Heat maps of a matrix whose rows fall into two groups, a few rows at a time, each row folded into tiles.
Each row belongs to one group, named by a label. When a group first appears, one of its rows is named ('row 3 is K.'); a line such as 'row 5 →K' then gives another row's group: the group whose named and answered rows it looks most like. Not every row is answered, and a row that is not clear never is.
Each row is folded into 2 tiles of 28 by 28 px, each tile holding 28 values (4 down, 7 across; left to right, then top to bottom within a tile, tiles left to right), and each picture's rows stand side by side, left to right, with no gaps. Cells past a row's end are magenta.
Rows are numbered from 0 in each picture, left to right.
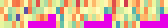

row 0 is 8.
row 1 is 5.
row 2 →8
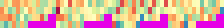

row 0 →8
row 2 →5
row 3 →8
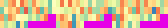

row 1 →8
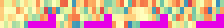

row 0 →5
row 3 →5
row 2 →5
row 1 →5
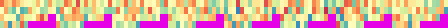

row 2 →5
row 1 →5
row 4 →5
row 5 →5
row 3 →5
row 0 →8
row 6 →5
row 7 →8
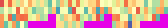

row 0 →5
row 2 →8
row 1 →5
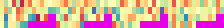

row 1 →5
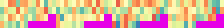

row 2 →5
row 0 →5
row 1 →5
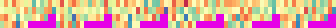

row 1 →8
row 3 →8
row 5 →8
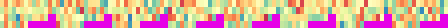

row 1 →5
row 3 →8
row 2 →8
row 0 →8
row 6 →5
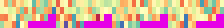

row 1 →8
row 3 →8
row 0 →8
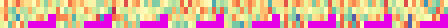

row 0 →8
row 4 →5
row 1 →8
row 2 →8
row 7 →8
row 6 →8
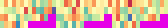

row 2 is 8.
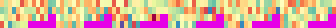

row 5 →5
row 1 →5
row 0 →5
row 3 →5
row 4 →8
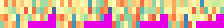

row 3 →8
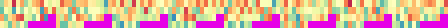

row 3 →5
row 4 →5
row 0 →5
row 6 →5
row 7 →5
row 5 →8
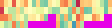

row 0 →8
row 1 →5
